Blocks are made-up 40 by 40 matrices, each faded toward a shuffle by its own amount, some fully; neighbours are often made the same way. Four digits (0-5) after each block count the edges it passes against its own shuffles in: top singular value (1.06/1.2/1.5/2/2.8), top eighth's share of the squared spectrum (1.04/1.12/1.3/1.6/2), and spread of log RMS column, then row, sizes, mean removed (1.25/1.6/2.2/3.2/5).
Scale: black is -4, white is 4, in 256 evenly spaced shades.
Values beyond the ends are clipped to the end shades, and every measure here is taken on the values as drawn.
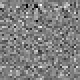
3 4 2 2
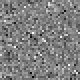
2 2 0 0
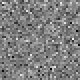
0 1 0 0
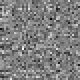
3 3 2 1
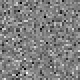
3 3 1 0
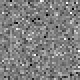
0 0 0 0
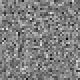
0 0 0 0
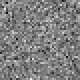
0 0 0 0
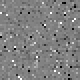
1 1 0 0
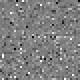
1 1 0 0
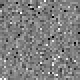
1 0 0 0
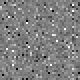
2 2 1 0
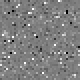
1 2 0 0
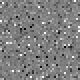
0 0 0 1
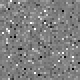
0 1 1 0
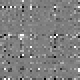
2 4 2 3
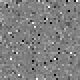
1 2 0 0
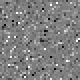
0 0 0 0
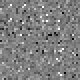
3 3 0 1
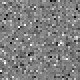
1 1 0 0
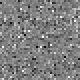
1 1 0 1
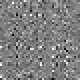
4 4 2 2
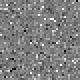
2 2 0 0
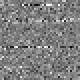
2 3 0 3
